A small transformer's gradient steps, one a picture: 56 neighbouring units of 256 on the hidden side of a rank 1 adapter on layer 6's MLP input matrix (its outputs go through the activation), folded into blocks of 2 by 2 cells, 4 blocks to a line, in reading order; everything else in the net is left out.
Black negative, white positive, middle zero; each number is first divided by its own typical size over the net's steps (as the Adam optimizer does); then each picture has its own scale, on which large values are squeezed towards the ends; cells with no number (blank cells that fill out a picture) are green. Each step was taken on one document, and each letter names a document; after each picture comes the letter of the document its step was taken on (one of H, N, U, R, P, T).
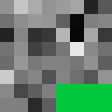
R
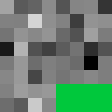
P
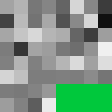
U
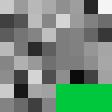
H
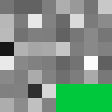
P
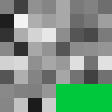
U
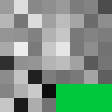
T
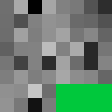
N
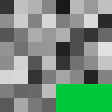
U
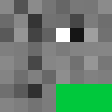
R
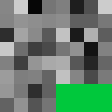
N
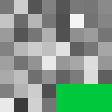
T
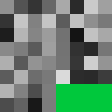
N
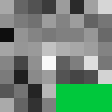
N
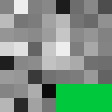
T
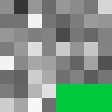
P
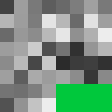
U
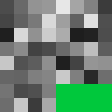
U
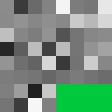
P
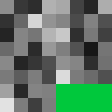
H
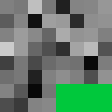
P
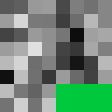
U
